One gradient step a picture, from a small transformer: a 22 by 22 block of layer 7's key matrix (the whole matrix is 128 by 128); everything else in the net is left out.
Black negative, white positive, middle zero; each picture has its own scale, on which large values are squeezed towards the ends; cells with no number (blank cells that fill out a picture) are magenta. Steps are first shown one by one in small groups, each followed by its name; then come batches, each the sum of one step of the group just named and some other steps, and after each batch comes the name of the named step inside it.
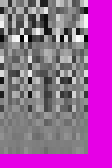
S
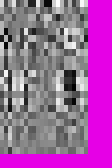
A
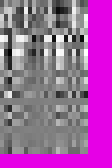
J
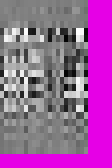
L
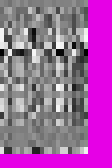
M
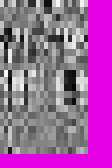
A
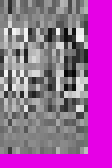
L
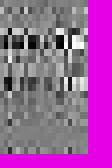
J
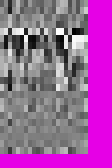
M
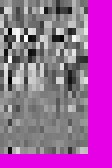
J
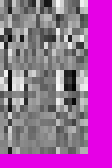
A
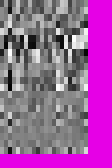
M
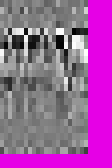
J
